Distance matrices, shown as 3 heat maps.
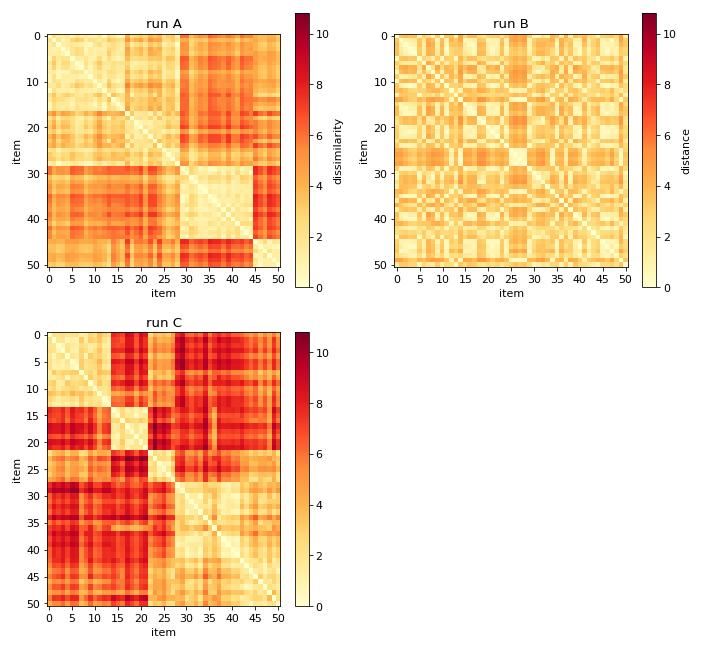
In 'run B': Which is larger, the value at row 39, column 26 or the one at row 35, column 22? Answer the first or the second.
the first
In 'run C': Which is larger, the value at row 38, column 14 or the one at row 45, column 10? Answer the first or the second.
the first
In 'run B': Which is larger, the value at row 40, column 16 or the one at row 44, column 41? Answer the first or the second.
the second
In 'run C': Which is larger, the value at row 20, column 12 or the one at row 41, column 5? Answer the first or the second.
the second
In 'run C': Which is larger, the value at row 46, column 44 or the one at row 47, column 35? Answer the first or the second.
the second
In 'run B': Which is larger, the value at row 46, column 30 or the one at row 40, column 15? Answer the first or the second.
the first
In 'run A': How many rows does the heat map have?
51
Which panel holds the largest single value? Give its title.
run C
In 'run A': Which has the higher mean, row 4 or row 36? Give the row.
36
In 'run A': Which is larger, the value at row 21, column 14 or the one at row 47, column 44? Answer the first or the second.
the second
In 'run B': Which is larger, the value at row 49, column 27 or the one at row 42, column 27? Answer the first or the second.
the second
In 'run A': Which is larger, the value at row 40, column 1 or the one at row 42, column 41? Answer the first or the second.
the first
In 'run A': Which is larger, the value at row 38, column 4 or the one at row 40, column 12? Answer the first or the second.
the second
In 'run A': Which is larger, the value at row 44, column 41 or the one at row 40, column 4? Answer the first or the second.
the second
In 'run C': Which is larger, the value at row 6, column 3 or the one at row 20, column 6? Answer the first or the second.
the second
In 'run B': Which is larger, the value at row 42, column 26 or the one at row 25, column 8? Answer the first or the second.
the second
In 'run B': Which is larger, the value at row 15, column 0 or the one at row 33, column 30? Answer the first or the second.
the first
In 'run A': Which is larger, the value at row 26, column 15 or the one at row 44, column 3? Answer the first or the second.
the second
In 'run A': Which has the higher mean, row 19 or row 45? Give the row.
45
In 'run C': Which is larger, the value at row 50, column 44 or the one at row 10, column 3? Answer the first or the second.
the second
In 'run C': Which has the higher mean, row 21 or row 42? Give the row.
21
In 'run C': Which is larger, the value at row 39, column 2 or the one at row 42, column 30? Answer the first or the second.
the first
